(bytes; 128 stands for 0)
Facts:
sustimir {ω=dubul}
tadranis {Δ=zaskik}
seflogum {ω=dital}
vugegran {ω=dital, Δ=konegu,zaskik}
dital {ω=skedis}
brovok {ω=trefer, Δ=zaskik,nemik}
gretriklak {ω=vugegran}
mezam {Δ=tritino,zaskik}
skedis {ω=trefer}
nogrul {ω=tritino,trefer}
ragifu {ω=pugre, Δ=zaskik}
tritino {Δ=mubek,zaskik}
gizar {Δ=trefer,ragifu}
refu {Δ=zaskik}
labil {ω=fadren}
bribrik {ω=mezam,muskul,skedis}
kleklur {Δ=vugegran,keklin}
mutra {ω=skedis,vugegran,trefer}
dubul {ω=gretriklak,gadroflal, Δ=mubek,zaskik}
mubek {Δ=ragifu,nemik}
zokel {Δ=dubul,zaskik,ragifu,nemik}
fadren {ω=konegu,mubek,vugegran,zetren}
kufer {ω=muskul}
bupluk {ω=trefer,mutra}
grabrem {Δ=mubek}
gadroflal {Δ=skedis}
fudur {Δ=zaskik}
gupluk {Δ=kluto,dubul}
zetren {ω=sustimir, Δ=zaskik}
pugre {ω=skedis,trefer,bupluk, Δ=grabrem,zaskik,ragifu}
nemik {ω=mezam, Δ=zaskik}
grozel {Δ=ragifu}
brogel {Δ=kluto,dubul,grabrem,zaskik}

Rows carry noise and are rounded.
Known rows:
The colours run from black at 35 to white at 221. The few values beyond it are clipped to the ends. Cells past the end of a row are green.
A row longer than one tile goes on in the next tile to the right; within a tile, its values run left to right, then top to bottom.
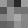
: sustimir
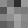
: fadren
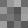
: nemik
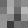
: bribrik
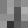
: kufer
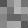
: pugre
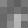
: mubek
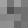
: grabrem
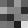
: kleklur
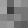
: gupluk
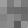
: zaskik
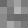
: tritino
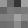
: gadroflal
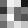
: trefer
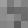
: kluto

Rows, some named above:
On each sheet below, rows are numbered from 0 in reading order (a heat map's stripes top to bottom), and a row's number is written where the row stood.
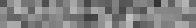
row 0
pugre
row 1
seflogum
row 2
tritino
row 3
vugegran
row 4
zetren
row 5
gretriklak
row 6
ragifu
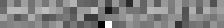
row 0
bupluk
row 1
nogrul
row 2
nemik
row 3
keklin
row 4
sustimir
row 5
mutra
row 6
kufer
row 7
dital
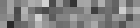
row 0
muskul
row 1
gizar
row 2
gadroflal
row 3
grozel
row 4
skedis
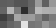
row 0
konegu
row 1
mutra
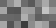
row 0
mezam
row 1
brovok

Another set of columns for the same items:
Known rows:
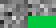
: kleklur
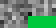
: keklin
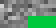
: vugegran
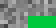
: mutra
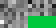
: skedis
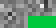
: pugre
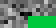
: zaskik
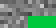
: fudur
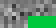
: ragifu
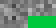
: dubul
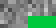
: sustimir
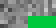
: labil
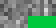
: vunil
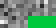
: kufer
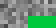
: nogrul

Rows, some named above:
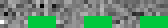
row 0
muskul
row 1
gretriklak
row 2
kluto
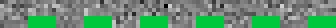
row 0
konegu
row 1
zetren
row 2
trefer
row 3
tritino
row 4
grozel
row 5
vugegran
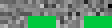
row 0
grozel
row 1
trefer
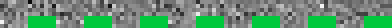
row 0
skedis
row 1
mezam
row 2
tritino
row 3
gadroflal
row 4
ragifu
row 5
brovok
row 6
grabrem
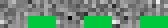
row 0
dital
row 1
nemik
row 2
bribrik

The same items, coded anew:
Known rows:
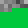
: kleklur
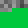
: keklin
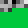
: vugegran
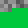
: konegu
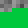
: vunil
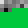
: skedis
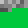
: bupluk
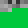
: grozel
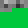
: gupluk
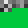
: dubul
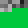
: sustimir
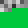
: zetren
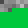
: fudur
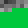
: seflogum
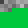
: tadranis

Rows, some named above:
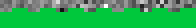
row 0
vunil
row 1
nogrul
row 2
skedis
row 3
ragifu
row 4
keklin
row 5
grabrem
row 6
gadroflal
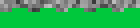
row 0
kleklur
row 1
pugre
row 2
trefer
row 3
gadroflal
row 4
trefer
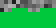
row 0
gretriklak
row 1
kluto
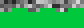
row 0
dital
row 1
nemik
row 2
tritino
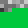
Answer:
brovok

